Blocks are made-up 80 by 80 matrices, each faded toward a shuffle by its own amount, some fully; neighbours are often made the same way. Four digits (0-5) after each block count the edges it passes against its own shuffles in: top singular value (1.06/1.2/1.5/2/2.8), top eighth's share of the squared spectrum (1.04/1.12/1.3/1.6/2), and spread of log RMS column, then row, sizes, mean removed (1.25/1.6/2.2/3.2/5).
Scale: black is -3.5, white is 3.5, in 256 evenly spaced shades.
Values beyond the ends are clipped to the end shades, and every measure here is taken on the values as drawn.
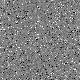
0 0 0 0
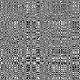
5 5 4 4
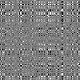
5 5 4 4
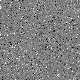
0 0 0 0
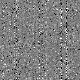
2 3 3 1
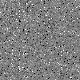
1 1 1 0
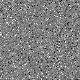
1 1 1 0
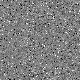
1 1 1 0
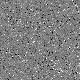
0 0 0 0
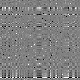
5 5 2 3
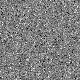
0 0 0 0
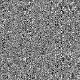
3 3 3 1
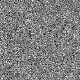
2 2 1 0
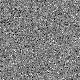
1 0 0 0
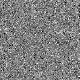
2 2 2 0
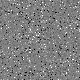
2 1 0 0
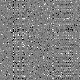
4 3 2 2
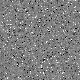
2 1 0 0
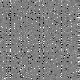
4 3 2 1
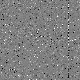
3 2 1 0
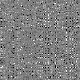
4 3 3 2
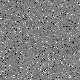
2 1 0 0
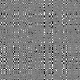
5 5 3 3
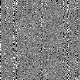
3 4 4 0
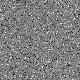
2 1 0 0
